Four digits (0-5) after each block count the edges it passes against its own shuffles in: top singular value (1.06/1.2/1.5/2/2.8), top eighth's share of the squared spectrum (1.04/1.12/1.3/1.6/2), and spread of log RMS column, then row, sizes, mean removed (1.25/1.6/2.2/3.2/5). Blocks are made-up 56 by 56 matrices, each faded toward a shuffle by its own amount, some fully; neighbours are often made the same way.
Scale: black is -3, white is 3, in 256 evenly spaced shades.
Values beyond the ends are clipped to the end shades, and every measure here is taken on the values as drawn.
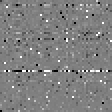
4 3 0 1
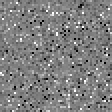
0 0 0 0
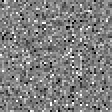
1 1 1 0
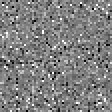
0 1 1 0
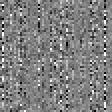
2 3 4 0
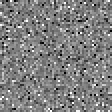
0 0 0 0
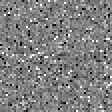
0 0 0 0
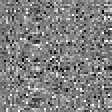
4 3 2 1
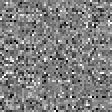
4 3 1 2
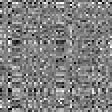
5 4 3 3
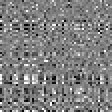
5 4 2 3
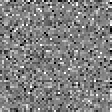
4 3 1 1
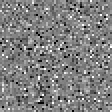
2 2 0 0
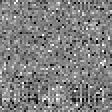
3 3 1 2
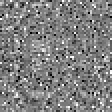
3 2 1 1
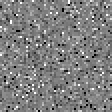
1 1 0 0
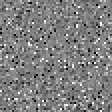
1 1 0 0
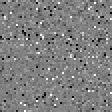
2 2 0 0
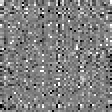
4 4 3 2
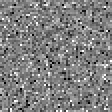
0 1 0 0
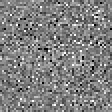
3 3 1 2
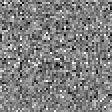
3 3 1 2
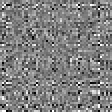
4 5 3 3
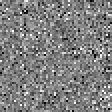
3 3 2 1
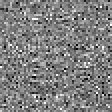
4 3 1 2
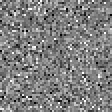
2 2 0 0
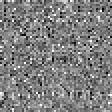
4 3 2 2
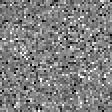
1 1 0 0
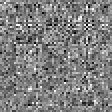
4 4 2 2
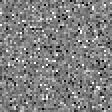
0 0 0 0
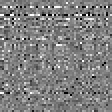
4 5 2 3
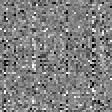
3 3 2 1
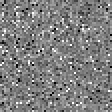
3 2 1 0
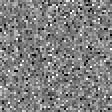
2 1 0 0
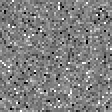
0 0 0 0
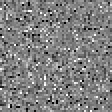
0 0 0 0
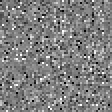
0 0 1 0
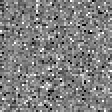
0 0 1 0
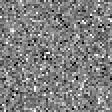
2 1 0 0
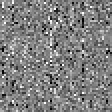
1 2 2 0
